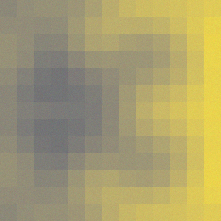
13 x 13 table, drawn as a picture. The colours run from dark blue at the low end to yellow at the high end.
Ninth with the lowest average: middle left. Average level on the scale: 70%. Slope: up to the right. Stripes: none. Mirror symmetry: top to bottom.
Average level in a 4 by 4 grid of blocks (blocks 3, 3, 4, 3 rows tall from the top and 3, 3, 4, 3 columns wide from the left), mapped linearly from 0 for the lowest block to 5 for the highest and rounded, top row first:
1 2 3 5
0 0 2 5
0 0 2 5
1 2 3 5
